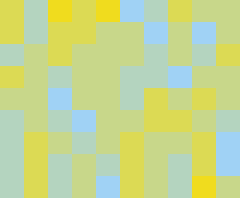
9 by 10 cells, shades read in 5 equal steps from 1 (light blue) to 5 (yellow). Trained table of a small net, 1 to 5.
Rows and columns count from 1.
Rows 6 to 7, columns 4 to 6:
1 3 3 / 2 3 4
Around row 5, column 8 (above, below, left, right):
1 4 4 4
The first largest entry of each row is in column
3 1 3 1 7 7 2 2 9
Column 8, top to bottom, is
4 3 3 1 3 4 3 2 2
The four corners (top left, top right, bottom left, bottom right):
4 3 2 3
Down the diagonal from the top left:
4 2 4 3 3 3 3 2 5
